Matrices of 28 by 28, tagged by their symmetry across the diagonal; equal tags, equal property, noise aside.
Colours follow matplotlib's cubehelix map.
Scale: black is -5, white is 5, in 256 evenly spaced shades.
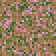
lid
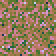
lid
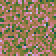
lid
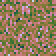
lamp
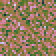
lid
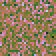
lamp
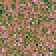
lamp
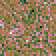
lid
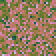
lamp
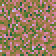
lamp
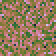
lamp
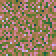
lid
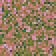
lamp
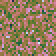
lamp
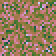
lid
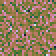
lid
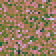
lid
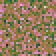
lid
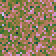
lamp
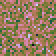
lamp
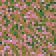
lid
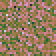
lid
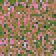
lamp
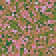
lid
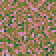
lamp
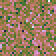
lamp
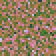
lid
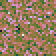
lamp
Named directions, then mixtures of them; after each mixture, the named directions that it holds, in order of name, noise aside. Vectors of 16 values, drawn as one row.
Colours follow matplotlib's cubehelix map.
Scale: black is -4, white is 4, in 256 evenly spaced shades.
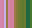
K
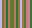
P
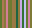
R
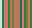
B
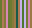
R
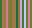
R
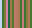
B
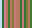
B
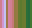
K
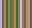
P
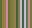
R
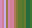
K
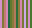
B, R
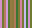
B, R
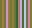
R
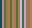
B, R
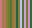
P, R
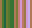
K, P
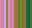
K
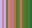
K, P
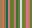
B, P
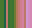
K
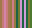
K, R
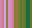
K
